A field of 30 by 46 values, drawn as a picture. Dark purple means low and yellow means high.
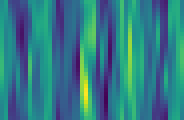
Stripes: upright, repeating 4 times. Grain: streaks running down. Histogram: bell-shaped. Roughest part: centre.
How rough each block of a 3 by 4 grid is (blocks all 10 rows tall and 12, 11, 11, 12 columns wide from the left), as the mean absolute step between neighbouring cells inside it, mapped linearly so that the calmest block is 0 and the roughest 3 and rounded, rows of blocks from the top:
0 0 2 1 / 1 2 3 1 / 1 1 1 0
